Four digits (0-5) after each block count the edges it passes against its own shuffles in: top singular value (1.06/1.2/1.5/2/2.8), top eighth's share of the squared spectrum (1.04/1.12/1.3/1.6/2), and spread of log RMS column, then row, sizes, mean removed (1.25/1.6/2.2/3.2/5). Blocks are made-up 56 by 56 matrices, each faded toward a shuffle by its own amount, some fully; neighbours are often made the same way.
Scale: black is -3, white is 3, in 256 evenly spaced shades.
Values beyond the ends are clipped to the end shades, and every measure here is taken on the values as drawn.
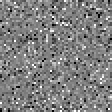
3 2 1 0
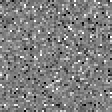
0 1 0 0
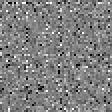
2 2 2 2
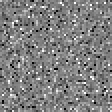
0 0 0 0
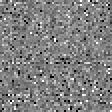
3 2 0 1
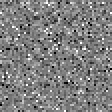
2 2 0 1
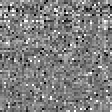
3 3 0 2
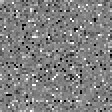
1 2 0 1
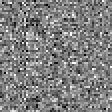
4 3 2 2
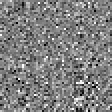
4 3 2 1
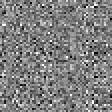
4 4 2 2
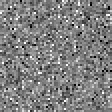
1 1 0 0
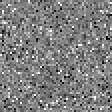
2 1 0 0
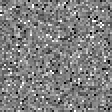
0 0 0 0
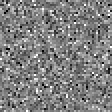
2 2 1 0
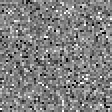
0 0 0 0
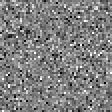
2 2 0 1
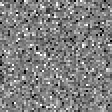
0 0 0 0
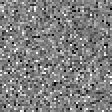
1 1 0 0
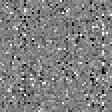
2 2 1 1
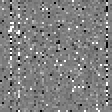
2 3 2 0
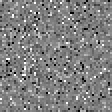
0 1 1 0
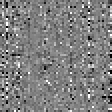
2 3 3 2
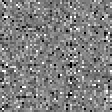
1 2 2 1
